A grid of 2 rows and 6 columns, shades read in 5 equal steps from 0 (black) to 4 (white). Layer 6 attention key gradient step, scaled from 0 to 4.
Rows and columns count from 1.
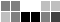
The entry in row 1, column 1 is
2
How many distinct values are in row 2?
4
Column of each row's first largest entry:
3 1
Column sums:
5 4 4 4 5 4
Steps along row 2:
down down same up down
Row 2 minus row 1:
1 0 -4 -4 -1 -2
